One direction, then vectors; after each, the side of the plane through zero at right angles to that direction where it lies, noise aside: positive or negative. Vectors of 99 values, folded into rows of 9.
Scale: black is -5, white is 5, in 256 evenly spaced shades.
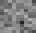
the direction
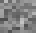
negative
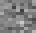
negative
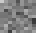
negative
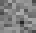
positive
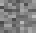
negative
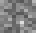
negative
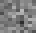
positive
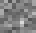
negative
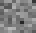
positive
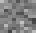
negative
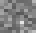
negative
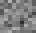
positive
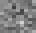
negative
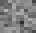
positive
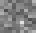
negative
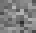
positive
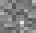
negative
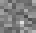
negative
